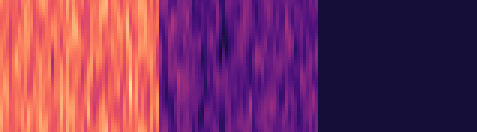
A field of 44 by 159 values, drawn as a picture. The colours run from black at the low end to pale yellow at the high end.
The table splits into one row of 3 panels. Panel 1,1: high, streaked downward. Panel 1,2: low, streaked downward. Panel 1,3: very low, flat.
